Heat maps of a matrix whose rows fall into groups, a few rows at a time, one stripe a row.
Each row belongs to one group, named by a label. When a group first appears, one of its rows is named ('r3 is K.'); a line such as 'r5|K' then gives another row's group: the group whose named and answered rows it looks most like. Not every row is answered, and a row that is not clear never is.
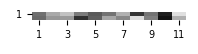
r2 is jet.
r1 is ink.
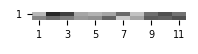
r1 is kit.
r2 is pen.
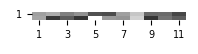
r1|pen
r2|kit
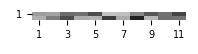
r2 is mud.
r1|pen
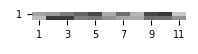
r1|jet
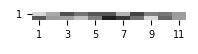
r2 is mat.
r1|mud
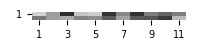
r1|mud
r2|ink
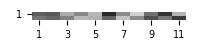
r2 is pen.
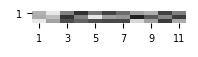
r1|jet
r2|mud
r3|jet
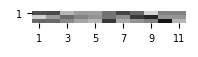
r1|mat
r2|mud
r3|ink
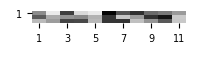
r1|mud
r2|ink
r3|jet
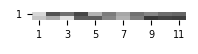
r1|kit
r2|pen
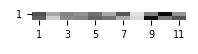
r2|pen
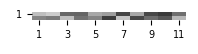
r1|jet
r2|ink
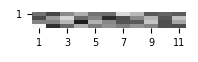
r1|pen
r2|mat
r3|mat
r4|kit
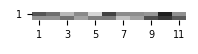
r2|pen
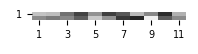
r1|jet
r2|mat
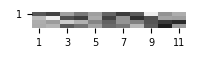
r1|mat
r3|pen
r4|jet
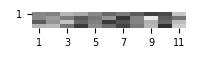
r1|ink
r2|mat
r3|mat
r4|jet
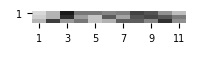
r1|mud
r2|mud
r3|kit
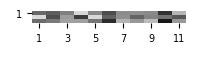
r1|ink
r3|ink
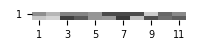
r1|mat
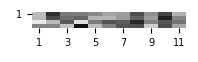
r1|kit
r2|kit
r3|mud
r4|mat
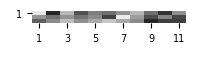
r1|kit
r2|pen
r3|pen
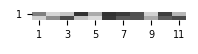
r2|mud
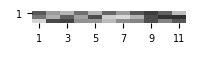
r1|ink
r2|pen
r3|kit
